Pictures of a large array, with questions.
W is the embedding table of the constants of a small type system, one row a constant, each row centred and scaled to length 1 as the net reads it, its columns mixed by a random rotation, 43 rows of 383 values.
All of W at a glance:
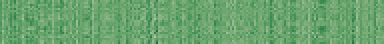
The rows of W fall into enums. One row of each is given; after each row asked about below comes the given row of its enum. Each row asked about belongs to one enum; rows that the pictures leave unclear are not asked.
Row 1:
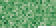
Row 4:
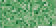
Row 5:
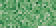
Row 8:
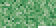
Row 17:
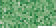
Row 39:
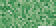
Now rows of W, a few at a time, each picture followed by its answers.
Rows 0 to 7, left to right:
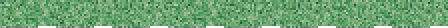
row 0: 8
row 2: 5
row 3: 8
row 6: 39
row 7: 5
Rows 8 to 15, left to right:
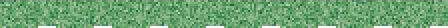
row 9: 17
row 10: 4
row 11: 39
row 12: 4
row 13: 8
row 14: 17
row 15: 1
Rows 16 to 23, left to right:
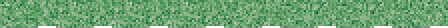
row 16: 8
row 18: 17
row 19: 17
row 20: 1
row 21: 4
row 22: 4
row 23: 5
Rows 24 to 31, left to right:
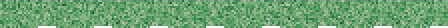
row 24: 5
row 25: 4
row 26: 1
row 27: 8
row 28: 39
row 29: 8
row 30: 1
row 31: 1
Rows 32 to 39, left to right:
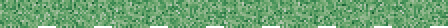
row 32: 5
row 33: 5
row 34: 17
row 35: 39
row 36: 17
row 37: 17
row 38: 4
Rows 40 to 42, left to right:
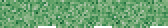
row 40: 4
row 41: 1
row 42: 1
